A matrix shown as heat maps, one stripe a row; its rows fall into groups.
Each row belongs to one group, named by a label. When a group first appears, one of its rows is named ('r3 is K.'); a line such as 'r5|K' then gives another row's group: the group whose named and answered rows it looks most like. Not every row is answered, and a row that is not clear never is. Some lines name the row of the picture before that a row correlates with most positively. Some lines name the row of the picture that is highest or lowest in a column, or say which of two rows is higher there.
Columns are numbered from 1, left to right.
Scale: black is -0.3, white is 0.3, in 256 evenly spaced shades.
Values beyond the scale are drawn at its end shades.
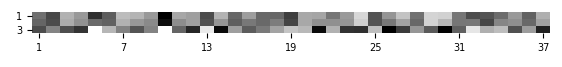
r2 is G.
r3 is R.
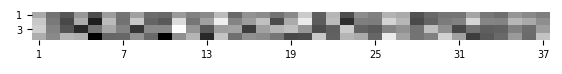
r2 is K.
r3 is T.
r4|G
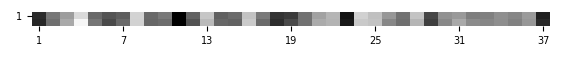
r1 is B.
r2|B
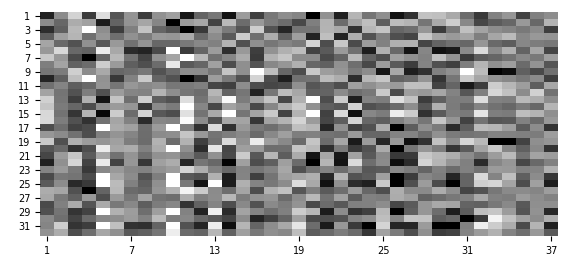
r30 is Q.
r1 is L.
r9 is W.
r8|R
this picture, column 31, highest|9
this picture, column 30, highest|2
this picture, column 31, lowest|30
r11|Q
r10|B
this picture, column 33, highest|30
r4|L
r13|K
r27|K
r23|T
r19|W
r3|B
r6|R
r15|K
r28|L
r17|R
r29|R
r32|R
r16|T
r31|R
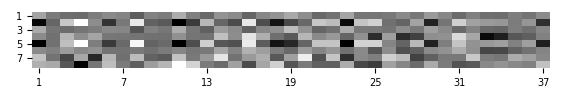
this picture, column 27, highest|7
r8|T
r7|K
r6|W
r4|W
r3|T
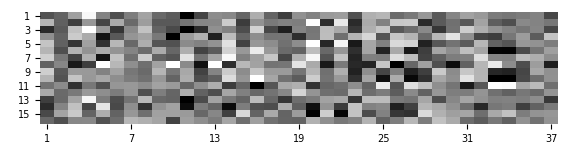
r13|B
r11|Q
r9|W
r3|B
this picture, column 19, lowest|4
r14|L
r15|L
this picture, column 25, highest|11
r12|T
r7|K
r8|R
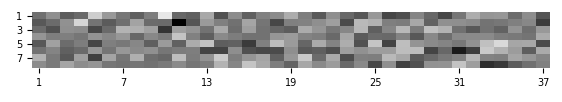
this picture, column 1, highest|7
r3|G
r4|T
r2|B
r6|Q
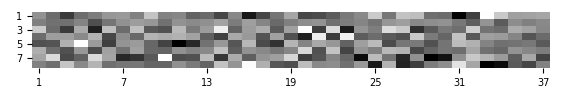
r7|R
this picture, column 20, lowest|4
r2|G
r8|W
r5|B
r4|L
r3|K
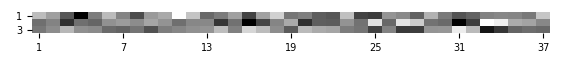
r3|W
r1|T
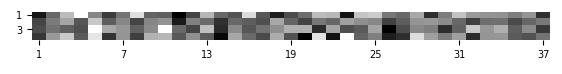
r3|R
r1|B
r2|L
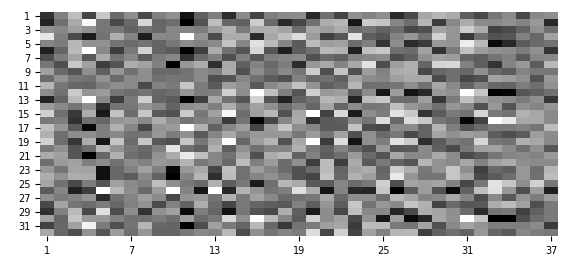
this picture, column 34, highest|16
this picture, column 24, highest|8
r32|K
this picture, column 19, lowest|8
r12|W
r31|B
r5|W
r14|G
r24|G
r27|G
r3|W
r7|L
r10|Q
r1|L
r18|W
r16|Q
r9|K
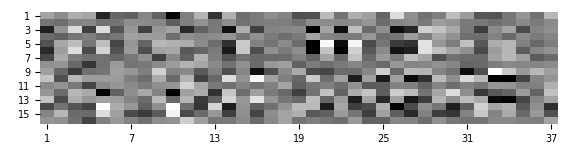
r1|G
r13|W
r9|Q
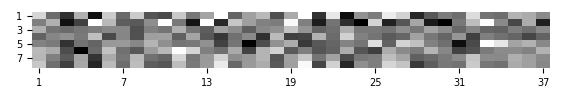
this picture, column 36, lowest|4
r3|T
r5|Q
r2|R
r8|K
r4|L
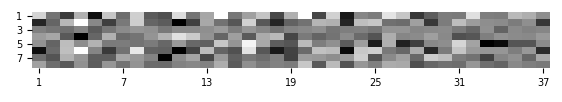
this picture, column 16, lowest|4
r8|K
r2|B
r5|W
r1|K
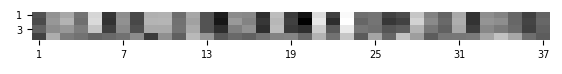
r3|L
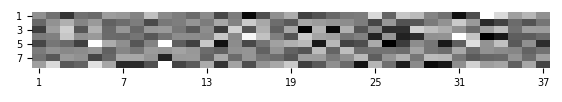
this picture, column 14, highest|4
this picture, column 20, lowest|3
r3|L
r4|W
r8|R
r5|R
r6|L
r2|W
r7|G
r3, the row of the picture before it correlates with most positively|2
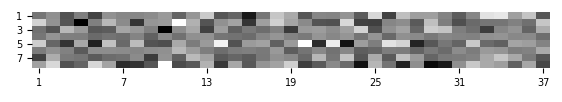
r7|Q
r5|K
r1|Q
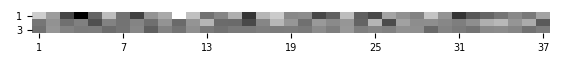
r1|T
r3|Q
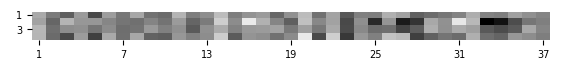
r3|W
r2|W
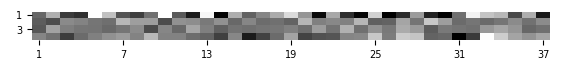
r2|G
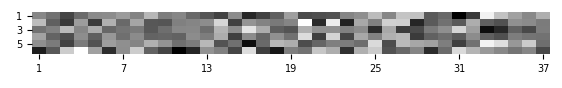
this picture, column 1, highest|2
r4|K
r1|Q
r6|B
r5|Q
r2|K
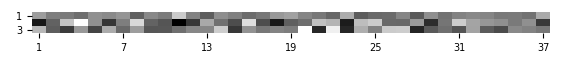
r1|T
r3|K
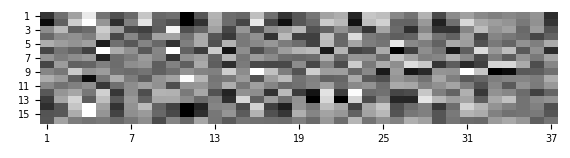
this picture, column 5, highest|6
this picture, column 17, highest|9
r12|L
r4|L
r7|G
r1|B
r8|Q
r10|T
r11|G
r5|G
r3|R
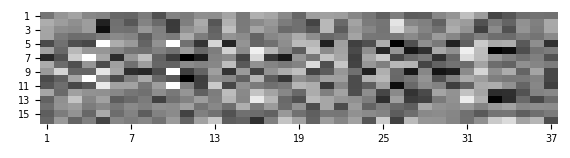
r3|G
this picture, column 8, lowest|9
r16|Q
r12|W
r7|B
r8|K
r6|W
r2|G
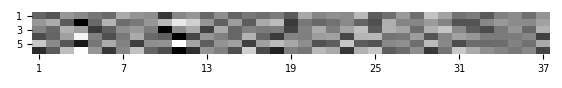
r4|B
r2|T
